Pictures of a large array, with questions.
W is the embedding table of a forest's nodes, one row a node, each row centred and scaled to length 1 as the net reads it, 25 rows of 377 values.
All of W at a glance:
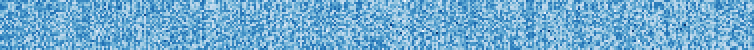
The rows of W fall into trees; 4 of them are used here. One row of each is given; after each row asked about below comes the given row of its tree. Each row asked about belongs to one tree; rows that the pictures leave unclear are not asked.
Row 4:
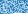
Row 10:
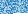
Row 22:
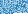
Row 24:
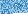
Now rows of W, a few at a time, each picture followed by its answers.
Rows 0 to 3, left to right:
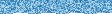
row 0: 10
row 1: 4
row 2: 4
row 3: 4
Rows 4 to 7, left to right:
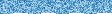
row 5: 22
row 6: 10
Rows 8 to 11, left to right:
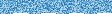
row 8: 22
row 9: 24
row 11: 22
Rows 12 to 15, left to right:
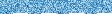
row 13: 10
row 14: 24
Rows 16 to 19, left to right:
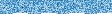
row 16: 10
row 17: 10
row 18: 24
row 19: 24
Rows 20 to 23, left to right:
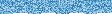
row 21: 22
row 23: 24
